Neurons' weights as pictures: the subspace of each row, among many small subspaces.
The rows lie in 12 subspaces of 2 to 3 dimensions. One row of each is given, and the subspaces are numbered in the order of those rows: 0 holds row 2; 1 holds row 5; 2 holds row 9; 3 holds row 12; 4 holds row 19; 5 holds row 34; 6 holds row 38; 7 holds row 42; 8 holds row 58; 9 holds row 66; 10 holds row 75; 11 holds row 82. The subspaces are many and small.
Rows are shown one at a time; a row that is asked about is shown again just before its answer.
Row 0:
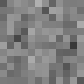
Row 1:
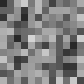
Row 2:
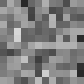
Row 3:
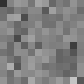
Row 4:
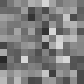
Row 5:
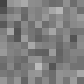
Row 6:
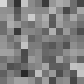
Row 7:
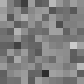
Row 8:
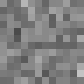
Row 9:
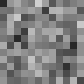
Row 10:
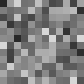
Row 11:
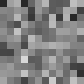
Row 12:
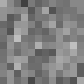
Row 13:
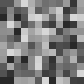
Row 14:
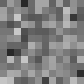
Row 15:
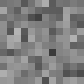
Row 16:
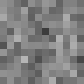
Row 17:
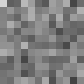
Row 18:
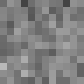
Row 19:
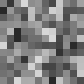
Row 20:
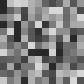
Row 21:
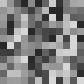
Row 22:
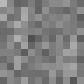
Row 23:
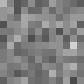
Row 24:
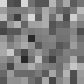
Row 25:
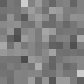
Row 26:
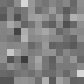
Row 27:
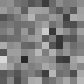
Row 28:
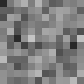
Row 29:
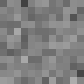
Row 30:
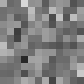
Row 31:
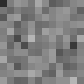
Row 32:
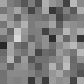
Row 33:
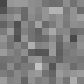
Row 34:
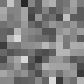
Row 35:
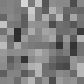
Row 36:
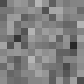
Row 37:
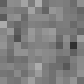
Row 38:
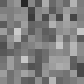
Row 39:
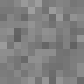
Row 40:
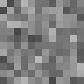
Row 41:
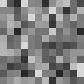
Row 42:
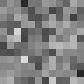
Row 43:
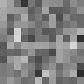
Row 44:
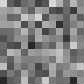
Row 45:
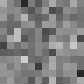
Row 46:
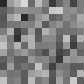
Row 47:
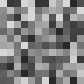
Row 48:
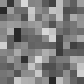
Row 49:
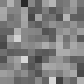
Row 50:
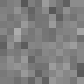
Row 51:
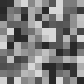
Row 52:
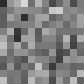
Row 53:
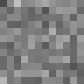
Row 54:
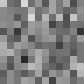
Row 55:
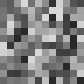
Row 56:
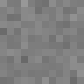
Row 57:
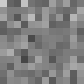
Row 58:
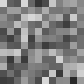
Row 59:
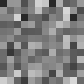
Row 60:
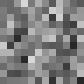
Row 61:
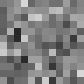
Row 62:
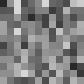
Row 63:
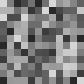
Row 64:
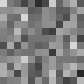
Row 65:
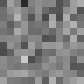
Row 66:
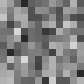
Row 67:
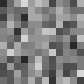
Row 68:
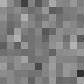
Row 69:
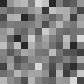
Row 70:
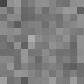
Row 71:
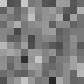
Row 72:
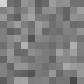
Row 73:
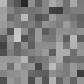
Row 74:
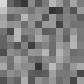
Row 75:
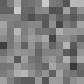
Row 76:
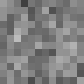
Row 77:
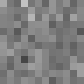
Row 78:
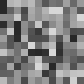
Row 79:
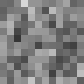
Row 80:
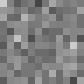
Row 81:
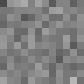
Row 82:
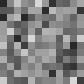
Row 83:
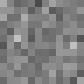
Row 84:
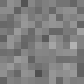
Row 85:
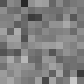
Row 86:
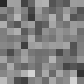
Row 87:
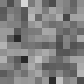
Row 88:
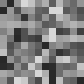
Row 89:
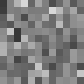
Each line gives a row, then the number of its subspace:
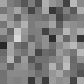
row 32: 10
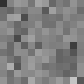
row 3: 3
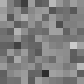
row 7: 1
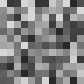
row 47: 3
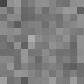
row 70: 5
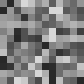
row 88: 4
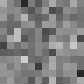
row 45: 7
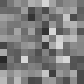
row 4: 4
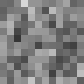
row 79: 3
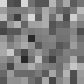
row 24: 6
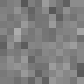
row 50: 10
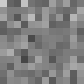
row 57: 6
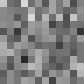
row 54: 6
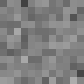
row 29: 7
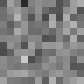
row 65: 2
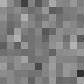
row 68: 7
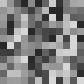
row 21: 2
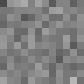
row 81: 8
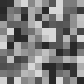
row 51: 4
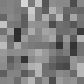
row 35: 6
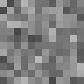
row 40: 4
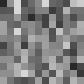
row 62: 10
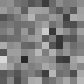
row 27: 4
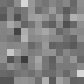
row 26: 9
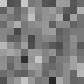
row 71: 5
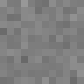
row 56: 7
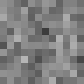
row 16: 4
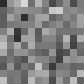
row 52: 8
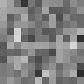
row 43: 0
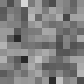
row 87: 5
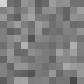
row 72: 0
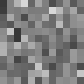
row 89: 1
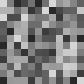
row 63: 11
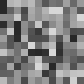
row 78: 1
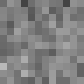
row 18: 3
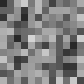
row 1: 5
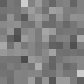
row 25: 7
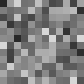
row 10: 10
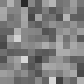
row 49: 5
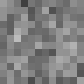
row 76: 3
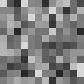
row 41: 10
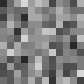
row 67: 9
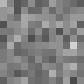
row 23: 10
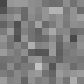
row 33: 1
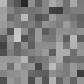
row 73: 8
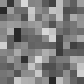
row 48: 4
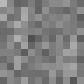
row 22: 5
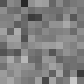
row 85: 8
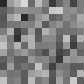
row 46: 8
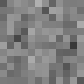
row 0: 2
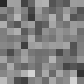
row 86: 0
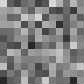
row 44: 1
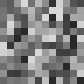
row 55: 2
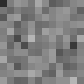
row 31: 0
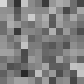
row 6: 10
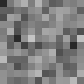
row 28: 0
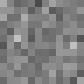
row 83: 11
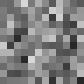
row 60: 2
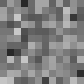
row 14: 9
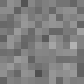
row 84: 10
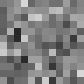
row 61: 8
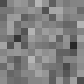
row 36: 2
